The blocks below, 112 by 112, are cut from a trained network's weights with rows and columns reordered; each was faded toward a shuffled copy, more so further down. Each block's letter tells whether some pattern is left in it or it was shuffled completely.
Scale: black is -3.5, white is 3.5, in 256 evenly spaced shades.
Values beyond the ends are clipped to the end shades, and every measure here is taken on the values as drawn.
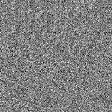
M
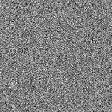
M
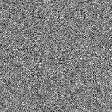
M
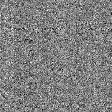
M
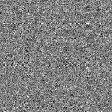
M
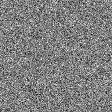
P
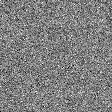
P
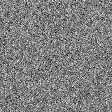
P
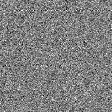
M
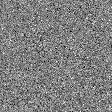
P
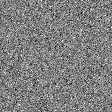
P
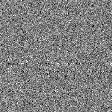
M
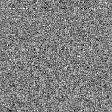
M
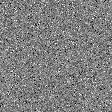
P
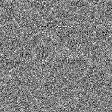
M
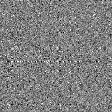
M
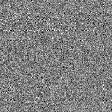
M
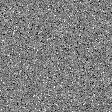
P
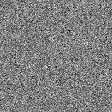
M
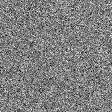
M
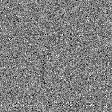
M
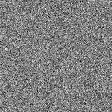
M
